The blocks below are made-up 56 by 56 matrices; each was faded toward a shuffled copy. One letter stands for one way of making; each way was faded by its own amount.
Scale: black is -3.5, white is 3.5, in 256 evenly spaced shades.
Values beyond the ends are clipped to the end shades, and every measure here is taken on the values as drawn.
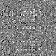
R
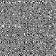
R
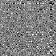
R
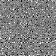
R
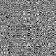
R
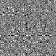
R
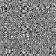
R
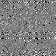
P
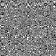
R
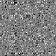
R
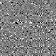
R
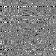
P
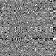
R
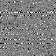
P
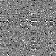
R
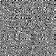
R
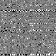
P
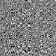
R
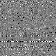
P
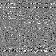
P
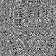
R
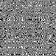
P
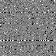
P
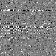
P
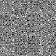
R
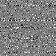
P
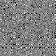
P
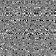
P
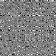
P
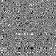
R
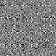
P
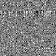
R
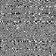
P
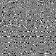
P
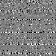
P
